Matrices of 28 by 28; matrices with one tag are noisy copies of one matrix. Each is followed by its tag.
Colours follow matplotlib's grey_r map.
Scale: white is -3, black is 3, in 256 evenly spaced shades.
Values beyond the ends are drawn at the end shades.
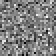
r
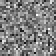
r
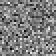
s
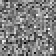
r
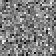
r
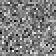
s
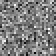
r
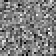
r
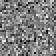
r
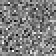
s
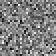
s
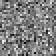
r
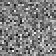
s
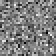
r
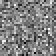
r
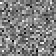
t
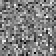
r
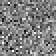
s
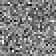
s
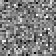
r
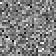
t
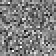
s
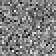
s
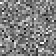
t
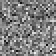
s
